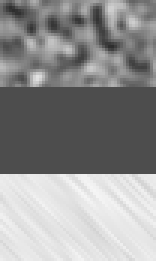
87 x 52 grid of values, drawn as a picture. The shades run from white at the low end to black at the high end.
The table splits into 3 rows of 1 panel. Panel 1,1: middling, blotchy, strong in contrast. Panel 2,1: high, flat. Panel 3,1: very low, slanting down to the right, faint in contrast.
